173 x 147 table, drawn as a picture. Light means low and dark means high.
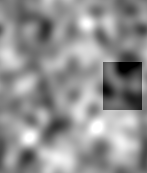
Odd patch: higher, in the middle right. Ninth with the highest average: middle right. Roughest part: middle right. Mirror symmetry: none.
